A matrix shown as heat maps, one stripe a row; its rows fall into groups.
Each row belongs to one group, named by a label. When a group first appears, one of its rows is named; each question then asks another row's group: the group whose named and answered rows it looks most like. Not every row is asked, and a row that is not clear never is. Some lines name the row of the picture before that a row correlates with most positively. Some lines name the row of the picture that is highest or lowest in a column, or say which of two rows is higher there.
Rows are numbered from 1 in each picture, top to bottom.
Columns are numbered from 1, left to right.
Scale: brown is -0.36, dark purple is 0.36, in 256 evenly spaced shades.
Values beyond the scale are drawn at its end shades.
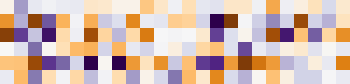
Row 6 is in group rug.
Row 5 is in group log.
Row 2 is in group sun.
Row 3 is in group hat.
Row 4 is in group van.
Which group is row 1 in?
hat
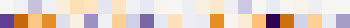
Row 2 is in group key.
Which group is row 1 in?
van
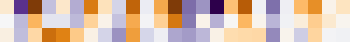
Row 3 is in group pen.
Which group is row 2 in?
sun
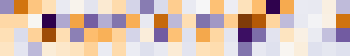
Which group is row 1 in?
key
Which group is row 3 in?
van
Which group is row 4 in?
van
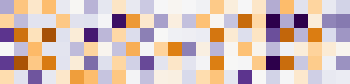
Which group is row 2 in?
pen
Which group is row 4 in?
sun
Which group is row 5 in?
key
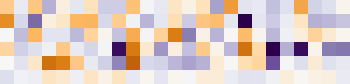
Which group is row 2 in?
van
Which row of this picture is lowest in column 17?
1
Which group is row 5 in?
pen
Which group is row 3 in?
sun
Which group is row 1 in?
sun
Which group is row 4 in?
pen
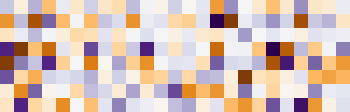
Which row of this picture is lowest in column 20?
5
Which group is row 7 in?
rug
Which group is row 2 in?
sun
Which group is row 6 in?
log
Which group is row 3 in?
van
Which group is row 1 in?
rug
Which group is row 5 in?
hat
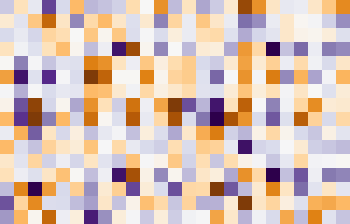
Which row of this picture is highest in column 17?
14
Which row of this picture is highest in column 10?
14
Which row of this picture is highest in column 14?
8
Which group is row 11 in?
van
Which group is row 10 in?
rug
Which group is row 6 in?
hat
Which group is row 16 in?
key
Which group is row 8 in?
sun
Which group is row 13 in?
pen
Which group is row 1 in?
log
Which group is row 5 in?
hat
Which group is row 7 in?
hat
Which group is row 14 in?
rug
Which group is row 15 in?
log
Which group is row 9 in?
sun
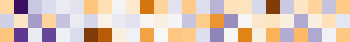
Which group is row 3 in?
hat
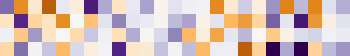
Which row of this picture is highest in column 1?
1
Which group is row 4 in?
pen
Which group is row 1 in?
key
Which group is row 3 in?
rug
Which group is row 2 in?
pen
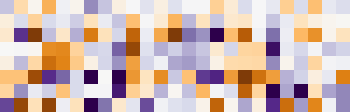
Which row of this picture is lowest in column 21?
8
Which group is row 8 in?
key
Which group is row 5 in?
pen
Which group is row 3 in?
sun
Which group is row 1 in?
key
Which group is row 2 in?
sun
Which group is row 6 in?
log
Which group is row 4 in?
pen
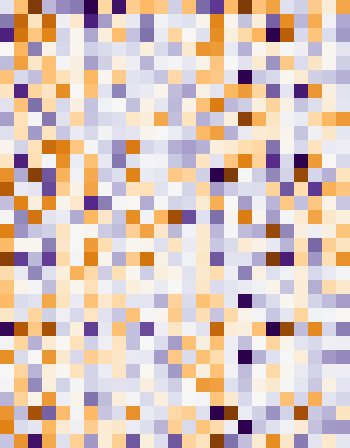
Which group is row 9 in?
log
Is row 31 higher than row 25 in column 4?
No
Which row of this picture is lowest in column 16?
32
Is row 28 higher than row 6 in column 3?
Yes
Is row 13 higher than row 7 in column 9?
No
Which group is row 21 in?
hat
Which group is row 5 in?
key
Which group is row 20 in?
van
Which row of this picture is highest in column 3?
32
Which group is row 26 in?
van
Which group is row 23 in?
sun
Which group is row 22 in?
van
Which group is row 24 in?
key
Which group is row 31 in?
van
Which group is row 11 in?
pen
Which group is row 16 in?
sun
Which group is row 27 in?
rug
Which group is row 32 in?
rug
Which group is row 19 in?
hat
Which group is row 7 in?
pen
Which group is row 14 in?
hat
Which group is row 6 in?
van
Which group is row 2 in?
key
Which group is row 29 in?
key
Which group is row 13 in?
sun
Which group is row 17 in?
hat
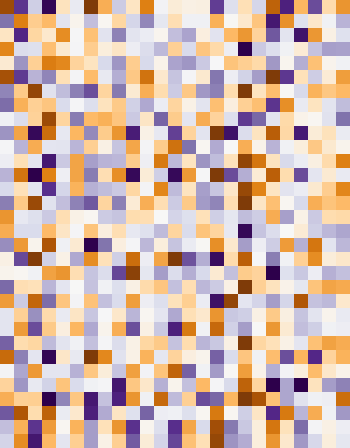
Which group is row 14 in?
log
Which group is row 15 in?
log
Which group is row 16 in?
hat
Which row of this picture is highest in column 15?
29
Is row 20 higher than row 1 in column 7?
Yes
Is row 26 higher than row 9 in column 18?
No
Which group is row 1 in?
hat
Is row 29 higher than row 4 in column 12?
No
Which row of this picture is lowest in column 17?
22
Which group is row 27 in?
sun
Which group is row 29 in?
log
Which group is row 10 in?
rug
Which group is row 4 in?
van
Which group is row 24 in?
rug
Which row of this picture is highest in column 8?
18
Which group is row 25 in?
log
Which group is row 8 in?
key
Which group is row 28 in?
pen
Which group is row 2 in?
key
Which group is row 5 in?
pen
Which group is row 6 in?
hat
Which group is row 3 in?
pen
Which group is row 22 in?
sun
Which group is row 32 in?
rug
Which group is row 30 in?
key
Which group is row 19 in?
sun
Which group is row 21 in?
log
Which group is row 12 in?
log
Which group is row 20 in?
pen
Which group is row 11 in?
sun
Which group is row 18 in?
key
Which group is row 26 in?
hat
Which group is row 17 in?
van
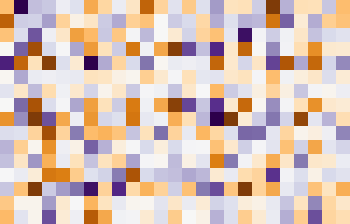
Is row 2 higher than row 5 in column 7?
No
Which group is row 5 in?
key
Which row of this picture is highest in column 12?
10
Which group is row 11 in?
key
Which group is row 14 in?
log
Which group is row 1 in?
hat
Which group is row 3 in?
van
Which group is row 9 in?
sun
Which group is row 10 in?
van
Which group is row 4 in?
sun
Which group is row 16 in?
hat
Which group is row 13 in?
pen
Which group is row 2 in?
hat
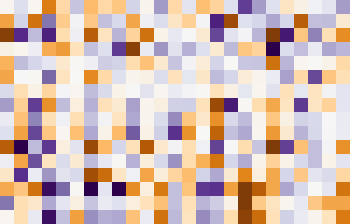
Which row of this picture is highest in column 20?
4
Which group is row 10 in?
rug
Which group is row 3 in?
hat
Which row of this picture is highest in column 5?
14
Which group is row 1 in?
van
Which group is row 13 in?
hat
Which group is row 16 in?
log
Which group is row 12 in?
rug
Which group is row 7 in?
key
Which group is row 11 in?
hat
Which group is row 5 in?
hat
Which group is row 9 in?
rug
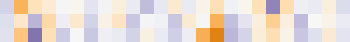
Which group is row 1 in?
key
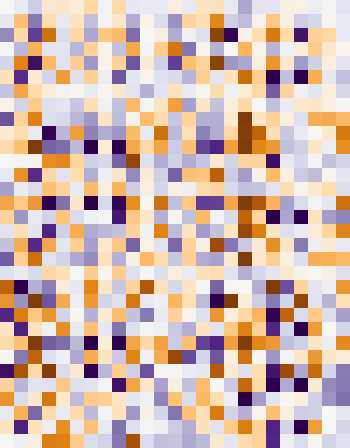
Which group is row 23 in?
key
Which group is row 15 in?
log
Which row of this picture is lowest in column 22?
22
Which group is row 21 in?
hat
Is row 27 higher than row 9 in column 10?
Yes
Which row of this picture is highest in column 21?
21
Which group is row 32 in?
pen
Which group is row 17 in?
log
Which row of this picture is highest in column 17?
3
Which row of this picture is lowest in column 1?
21
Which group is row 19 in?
log
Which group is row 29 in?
van
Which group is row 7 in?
key
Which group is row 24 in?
pen
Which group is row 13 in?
rug
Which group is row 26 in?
sun
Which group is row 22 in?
sun
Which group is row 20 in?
van
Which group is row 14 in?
van
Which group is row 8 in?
sun
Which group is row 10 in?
log
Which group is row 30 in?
rug
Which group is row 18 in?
rug
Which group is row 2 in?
rug
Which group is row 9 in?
log
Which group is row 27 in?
key
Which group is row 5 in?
rug
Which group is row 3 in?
rug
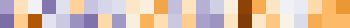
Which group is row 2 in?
log
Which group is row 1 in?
log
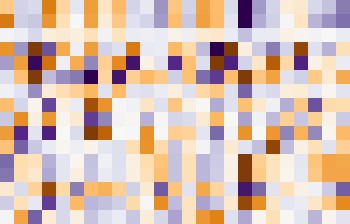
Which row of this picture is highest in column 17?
5
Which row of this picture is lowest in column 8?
10
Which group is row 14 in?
van
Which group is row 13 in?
log
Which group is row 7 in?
van
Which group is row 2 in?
van
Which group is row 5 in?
rug
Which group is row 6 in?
log
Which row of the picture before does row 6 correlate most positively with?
2
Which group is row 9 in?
key
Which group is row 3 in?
van
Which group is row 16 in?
rug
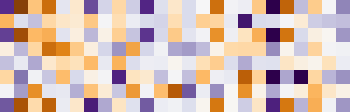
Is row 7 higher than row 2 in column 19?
No
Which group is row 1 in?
key
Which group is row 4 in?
pen
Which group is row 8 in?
key
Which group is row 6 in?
pen
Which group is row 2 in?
van
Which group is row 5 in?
van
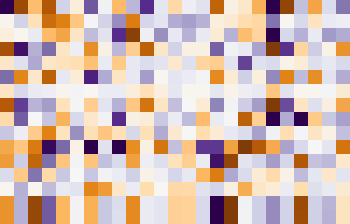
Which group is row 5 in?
van
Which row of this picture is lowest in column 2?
1
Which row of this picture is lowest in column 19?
11
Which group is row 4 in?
hat
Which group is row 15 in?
sun
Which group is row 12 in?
sun
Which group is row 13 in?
rug
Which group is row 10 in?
van
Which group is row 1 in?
key
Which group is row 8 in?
hat
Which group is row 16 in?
sun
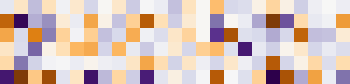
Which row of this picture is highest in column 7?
6
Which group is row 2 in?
hat
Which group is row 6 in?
key
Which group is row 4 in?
van
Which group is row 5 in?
hat
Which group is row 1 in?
rug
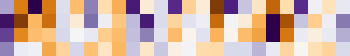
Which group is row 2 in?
key
